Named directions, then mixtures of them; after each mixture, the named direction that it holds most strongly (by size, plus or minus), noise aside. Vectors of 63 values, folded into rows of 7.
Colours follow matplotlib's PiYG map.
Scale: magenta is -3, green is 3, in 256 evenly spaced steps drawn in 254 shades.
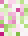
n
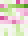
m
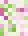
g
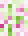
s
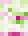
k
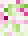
m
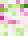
m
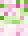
m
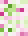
g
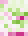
k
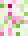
s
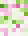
m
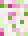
n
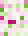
m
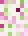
n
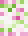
k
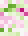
m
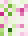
g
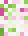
g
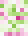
k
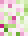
n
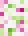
s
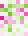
m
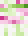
m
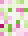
s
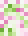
s
